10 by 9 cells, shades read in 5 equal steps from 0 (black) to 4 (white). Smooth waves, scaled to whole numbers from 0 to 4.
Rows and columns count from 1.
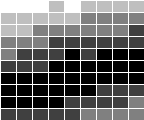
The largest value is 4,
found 4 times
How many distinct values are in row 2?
2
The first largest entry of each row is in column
1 1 1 1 1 1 1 7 9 6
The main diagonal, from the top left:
4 3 2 1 0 0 0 1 2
